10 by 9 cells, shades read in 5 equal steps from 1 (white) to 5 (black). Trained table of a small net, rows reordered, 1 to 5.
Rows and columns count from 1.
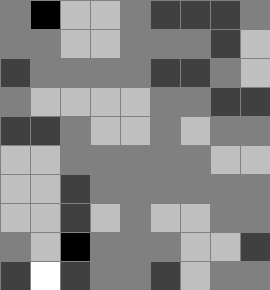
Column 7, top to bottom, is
4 3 4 3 2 3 3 2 2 2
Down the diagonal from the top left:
3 3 3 2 2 3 3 3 4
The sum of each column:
30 26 32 25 28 32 28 31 29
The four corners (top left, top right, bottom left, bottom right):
3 3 4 3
